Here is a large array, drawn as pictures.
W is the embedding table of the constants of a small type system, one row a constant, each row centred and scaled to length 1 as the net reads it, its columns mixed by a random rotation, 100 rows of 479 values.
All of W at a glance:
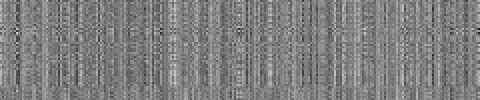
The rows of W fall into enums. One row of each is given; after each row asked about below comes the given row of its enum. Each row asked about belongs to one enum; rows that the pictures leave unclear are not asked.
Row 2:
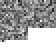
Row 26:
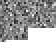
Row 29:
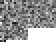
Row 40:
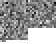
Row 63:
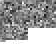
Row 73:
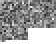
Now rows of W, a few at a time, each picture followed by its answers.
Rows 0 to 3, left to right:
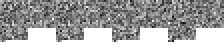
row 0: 73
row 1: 73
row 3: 29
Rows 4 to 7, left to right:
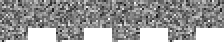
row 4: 2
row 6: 63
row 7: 2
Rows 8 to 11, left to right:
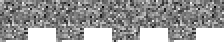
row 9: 63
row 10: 2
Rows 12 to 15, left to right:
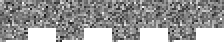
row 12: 63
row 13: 29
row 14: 73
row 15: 73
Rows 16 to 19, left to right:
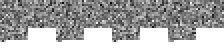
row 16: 2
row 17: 40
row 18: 2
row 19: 63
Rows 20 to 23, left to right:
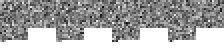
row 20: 73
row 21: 63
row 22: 29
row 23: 2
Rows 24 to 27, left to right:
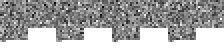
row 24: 40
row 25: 63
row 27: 73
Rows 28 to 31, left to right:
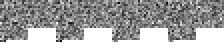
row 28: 29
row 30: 40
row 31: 73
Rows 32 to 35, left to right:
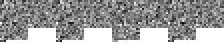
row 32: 29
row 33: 29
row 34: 63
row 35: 29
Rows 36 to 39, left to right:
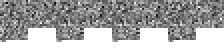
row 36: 40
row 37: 63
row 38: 63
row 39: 73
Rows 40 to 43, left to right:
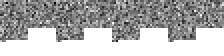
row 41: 73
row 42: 29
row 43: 26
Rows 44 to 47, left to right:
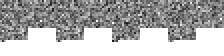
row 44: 2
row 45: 2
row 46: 29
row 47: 73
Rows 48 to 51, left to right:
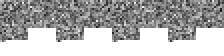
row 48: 73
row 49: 2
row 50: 73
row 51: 2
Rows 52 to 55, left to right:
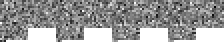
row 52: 29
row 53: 26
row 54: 63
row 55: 63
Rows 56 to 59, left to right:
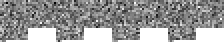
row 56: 40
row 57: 2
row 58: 63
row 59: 73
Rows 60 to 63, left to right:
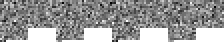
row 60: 29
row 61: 40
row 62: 29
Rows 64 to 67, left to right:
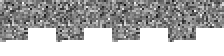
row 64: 63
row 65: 73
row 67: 26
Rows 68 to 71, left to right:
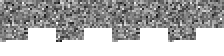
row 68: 63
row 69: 29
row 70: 63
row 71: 73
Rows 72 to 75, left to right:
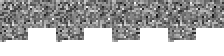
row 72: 73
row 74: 63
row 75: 63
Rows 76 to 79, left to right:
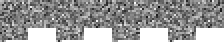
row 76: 73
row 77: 2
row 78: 63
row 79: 2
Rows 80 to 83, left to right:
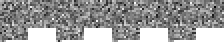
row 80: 73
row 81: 2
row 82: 63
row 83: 63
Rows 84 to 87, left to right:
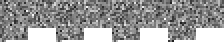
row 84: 26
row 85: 73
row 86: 73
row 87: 29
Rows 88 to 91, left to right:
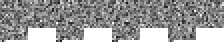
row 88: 2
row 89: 29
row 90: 29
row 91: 26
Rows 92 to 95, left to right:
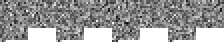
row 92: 26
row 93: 2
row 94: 29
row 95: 2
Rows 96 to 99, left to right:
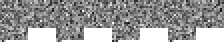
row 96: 2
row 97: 26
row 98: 29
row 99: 2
